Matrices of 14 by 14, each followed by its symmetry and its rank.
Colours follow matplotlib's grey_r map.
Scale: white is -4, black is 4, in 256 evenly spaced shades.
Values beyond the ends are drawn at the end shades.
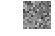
antisymmetric, full rank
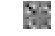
symmetric, rank two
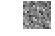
antisymmetric, full rank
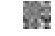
antisymmetric, rank two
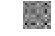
symmetric, rank two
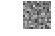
antisymmetric, full rank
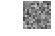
antisymmetric, full rank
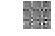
antisymmetric, rank two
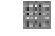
antisymmetric, rank two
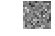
antisymmetric, full rank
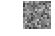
antisymmetric, full rank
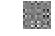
antisymmetric, rank two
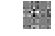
antisymmetric, rank two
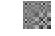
symmetric, rank two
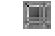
symmetric, rank two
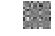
antisymmetric, rank two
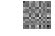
symmetric, rank two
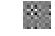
symmetric, rank two
